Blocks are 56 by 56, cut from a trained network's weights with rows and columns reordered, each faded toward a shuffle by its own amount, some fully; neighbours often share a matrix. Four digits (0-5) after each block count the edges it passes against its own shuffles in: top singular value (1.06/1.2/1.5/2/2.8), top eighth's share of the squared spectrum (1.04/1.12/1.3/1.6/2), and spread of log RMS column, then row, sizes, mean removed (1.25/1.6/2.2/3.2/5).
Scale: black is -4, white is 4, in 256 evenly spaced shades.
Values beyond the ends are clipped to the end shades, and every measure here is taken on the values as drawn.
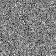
0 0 0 0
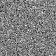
0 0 0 0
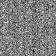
2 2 0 1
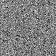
0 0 0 0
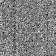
2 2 0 0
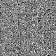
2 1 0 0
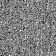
1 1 0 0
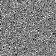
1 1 1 0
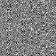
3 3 3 1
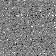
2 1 0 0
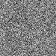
2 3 0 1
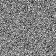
0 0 0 0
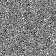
0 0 0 0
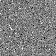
0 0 0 0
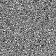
1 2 0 1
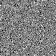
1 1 1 0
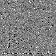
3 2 1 1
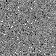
1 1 0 0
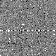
3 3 1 1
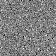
0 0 0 1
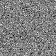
1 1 0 1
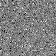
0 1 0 0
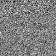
2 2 0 2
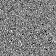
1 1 0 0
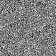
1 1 0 1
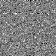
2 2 0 2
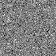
0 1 1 0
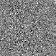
2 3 2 0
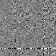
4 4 2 1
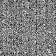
2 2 0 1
